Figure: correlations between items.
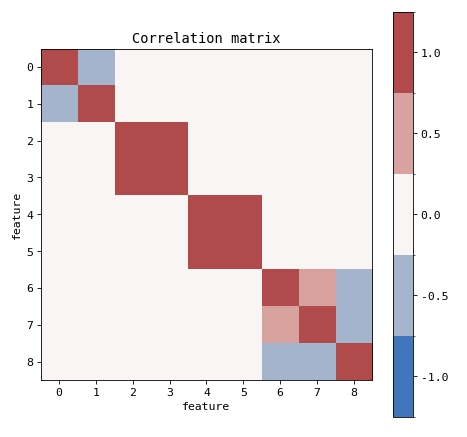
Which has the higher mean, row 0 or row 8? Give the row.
0
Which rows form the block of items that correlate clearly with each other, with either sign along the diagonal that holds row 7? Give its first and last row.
6 to 8
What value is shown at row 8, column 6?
-0.5
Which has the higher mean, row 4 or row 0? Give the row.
4
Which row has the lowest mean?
8
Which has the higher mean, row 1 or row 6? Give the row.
6
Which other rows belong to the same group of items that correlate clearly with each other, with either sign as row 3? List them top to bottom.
2
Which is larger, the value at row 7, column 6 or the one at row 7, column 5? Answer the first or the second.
the first
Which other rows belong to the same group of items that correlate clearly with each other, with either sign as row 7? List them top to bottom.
6, 8
